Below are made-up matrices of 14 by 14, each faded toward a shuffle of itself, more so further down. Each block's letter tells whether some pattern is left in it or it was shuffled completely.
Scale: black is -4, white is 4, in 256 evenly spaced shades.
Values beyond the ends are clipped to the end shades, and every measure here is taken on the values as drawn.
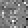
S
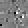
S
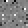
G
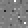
G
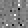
S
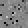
G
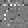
S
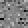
G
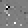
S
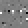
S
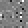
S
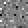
G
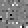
G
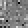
S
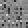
S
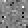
G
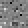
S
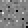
G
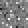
G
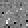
G
